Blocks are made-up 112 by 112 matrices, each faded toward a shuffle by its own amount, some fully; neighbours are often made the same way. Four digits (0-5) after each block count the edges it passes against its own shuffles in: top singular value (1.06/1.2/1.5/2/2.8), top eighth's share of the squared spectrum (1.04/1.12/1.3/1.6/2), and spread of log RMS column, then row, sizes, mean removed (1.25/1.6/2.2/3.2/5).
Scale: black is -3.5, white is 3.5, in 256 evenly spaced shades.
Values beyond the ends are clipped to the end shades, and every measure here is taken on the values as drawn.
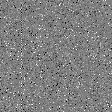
3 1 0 0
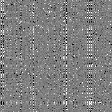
5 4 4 2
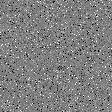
2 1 0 0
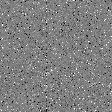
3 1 1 0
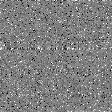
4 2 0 2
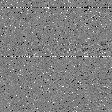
4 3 0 2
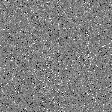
1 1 1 0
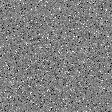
0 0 0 0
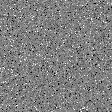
0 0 0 0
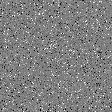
2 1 0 0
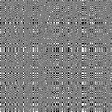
5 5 4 4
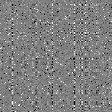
5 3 2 2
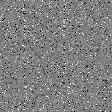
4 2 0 1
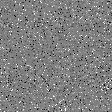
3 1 0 0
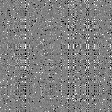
5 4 3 2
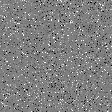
2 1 0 0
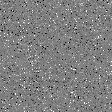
1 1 1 0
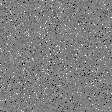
0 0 0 0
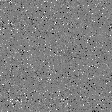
1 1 0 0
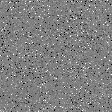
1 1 1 1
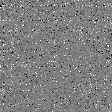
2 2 1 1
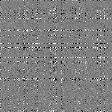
3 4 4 4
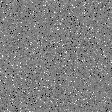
0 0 0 0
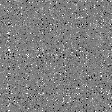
2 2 2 2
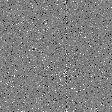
2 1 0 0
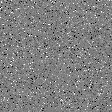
0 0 0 0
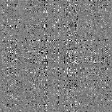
2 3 4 3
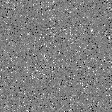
1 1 1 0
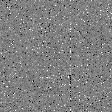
2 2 1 1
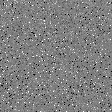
0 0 0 0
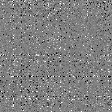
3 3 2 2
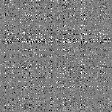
2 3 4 3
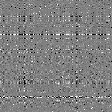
5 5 2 3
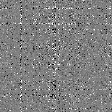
2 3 3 3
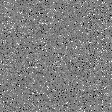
1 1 1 1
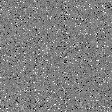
1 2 2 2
